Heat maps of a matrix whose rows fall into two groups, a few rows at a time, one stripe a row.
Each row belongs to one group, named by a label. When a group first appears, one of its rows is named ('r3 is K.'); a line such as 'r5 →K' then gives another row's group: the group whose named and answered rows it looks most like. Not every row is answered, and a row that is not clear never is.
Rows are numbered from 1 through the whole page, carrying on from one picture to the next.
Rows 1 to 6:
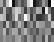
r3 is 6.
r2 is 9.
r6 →9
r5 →6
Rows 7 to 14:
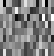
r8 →6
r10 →9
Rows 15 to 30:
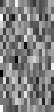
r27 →9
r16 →6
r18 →6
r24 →9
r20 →6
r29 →9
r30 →6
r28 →6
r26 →6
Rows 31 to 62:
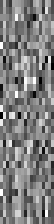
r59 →9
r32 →9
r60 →9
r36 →6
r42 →6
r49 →9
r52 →9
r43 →6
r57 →9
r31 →9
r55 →9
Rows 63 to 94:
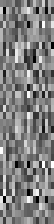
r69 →9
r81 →9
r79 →9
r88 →9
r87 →9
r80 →9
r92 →6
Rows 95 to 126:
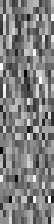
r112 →9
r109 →9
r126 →9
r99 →6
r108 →9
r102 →6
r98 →6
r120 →6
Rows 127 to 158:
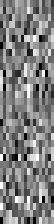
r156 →6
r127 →9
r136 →6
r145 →6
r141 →9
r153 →6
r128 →9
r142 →9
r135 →9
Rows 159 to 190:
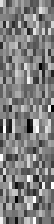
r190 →6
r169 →9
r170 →9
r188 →9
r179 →6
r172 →9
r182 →9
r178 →6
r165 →6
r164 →9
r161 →6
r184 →9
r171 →9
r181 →6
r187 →6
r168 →6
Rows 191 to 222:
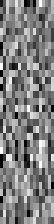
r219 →6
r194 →9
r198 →6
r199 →9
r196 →9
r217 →9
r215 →9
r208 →6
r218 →9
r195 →6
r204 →9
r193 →6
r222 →6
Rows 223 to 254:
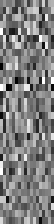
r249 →6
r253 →9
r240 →9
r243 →6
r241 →9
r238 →6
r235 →6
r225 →9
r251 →6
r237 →6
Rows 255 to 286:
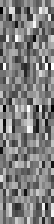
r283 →9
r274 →9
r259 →9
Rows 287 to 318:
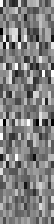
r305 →9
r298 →9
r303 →6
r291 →6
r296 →6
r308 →6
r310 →6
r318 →9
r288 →6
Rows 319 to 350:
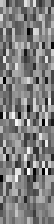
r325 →9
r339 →9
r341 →6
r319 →6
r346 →6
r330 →9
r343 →9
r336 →9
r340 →9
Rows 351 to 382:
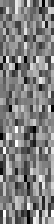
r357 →6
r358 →6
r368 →6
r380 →9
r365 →6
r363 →6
